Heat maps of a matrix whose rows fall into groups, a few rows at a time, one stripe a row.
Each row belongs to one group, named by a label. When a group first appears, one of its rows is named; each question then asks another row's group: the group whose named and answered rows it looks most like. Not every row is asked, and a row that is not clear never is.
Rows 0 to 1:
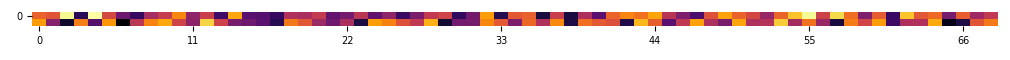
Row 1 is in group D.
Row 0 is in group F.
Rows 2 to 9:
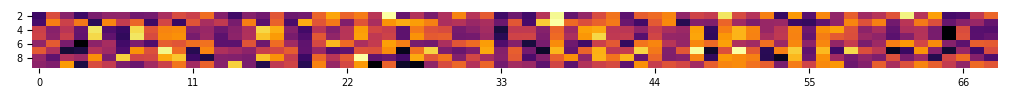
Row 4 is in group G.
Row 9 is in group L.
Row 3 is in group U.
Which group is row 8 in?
G
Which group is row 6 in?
L
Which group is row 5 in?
G
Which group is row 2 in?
L
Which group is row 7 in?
G
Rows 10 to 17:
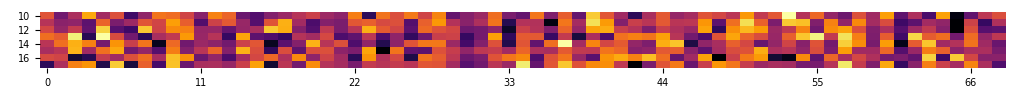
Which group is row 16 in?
G
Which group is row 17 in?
U
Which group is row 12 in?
G
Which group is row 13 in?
F
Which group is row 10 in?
D
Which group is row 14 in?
U
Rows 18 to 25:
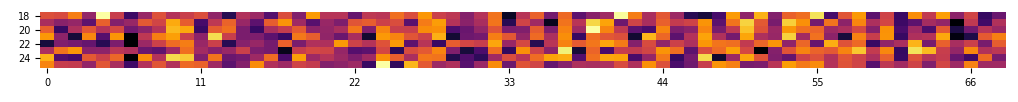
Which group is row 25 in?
F
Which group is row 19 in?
G
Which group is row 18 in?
F
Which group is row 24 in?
D
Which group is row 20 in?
D
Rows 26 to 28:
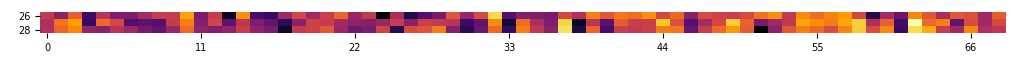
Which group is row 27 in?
F
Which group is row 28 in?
F
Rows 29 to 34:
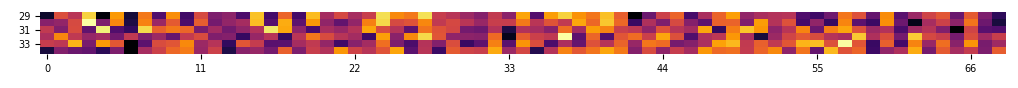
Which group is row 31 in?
G
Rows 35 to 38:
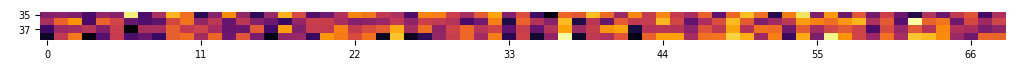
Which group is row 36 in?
F
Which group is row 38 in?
L
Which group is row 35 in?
G
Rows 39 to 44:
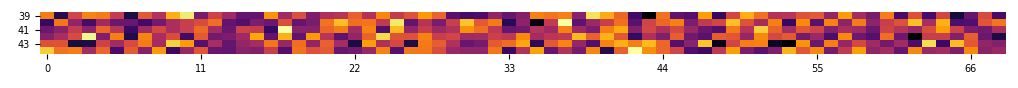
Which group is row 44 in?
F
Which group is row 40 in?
L
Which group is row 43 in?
G
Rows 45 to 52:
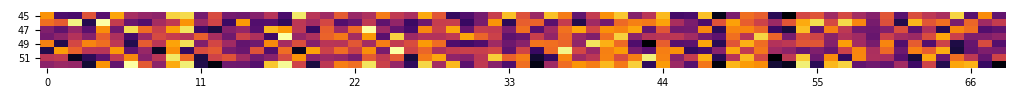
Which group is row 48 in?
L
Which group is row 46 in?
F
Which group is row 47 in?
G
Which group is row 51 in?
G
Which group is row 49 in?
D
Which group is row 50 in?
U
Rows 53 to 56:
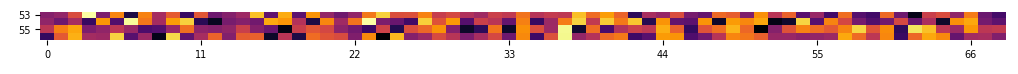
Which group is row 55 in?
F
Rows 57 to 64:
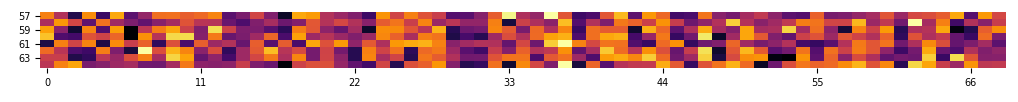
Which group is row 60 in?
D
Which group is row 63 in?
G
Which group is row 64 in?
F
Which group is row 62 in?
G
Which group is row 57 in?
D
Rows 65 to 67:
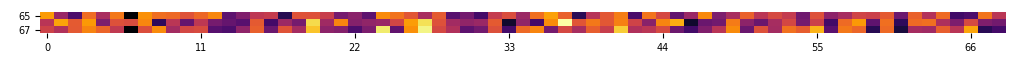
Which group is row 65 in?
D
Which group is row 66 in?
U
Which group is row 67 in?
F
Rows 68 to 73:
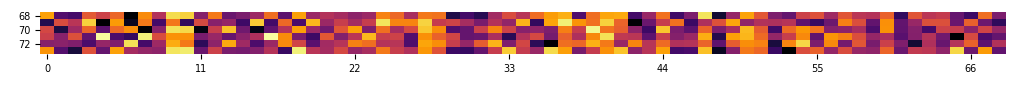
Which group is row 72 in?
G
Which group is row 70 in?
D
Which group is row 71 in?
G
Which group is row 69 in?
U
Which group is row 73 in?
D
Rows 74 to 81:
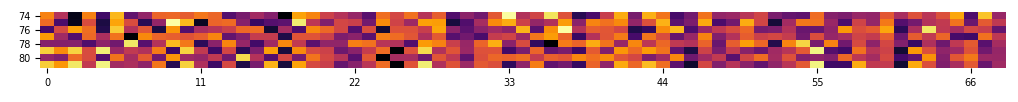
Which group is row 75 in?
D
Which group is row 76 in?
U
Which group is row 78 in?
G
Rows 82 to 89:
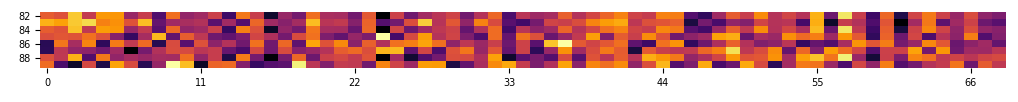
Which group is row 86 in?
U
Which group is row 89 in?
D
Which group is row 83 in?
U
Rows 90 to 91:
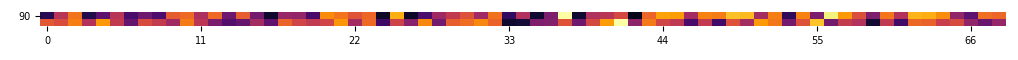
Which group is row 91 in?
L
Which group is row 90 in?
L
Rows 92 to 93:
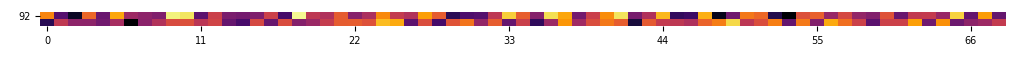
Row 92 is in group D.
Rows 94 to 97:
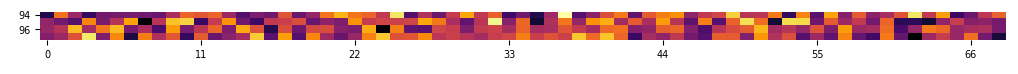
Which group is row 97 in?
U
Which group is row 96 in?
U
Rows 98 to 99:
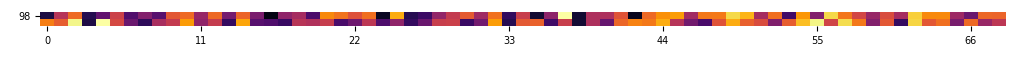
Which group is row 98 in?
L
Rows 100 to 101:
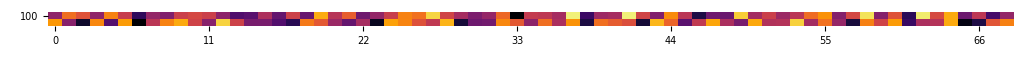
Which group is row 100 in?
F
